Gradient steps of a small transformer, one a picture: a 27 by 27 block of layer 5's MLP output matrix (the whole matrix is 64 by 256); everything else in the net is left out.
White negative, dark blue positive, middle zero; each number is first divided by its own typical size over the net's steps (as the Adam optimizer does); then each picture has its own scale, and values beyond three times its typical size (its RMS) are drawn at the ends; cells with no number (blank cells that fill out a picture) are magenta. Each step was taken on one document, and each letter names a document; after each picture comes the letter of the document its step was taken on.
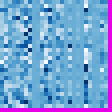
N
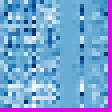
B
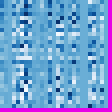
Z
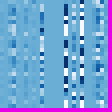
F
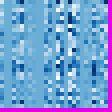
Z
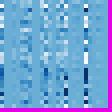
N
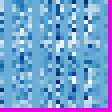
Z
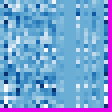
B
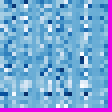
N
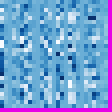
Z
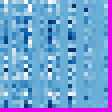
N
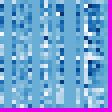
Z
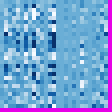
B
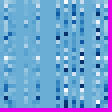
F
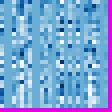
Z
